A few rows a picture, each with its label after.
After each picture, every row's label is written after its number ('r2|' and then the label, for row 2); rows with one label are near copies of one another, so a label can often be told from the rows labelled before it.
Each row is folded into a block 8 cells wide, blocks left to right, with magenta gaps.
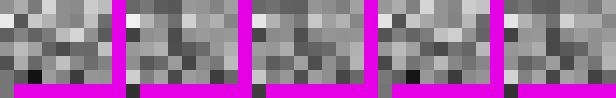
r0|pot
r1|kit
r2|kit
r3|pot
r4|kit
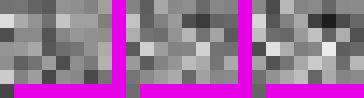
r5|kit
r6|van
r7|van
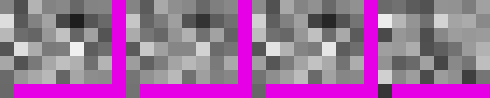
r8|van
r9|van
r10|van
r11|kit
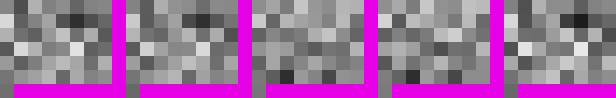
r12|van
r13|van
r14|pot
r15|pot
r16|van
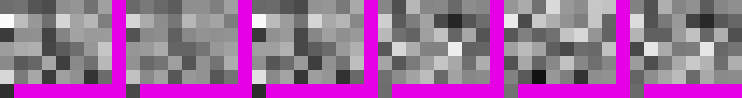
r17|kit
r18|kit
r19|kit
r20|van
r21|pot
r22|van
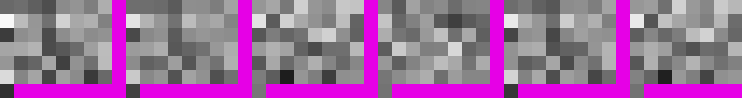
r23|kit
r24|kit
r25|pot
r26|van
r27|kit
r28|pot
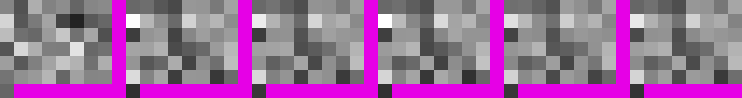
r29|van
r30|kit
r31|kit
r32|kit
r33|kit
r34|kit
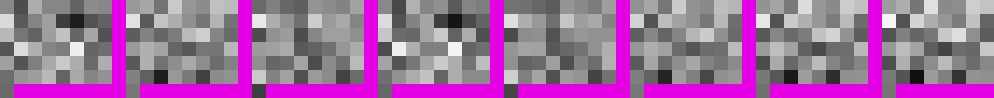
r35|van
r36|pot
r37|kit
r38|van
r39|kit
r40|pot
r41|pot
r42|pot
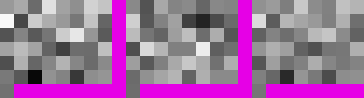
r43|pot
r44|van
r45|pot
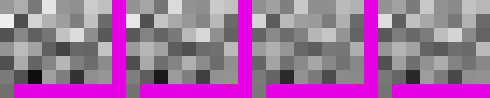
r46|pot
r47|pot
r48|pot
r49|pot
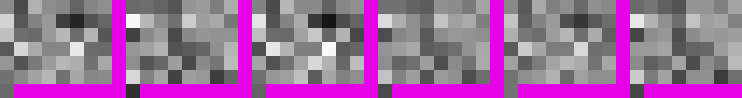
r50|van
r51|kit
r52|van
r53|kit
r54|van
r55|kit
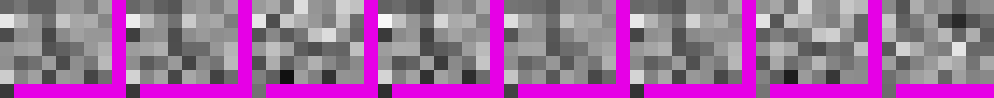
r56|kit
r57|kit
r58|pot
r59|kit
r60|kit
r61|kit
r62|pot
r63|van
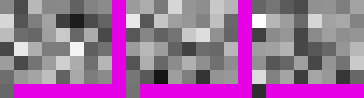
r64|van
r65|pot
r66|kit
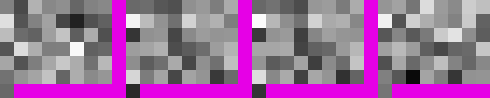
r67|van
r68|kit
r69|kit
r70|pot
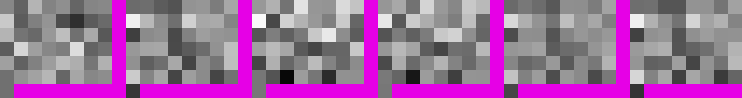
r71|van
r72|kit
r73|pot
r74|pot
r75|kit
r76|kit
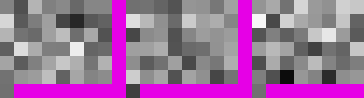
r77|van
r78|kit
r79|pot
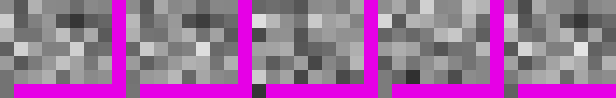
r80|van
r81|van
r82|kit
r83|pot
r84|van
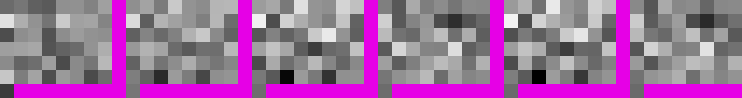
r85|kit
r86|pot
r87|pot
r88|van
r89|pot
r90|van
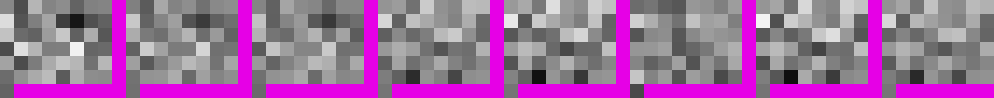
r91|van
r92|van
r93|van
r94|pot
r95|pot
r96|kit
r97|pot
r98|pot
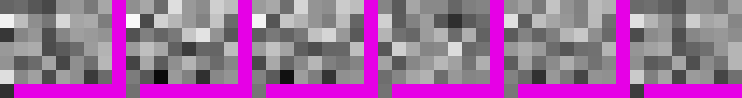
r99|kit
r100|pot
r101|pot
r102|van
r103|pot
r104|kit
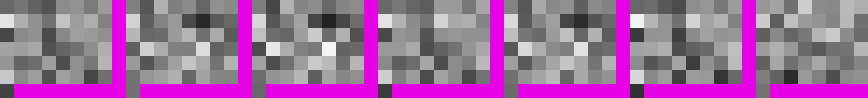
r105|kit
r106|van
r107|van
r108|kit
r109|van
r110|kit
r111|pot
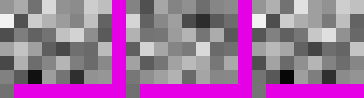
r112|pot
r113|van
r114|pot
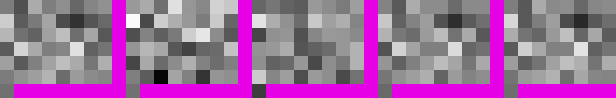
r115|van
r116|pot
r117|kit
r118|van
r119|van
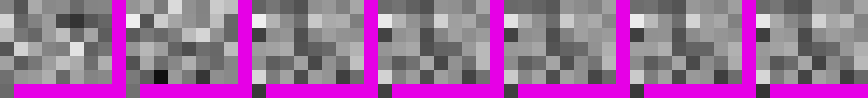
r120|van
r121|pot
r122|kit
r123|kit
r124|kit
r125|kit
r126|kit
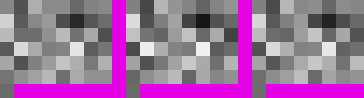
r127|van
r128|van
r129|van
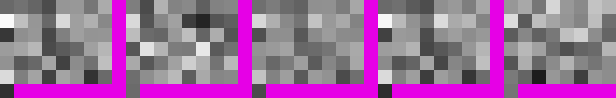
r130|kit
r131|van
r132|kit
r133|kit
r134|pot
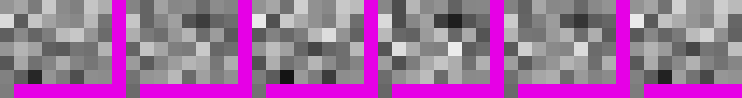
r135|pot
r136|van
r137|pot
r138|van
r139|van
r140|pot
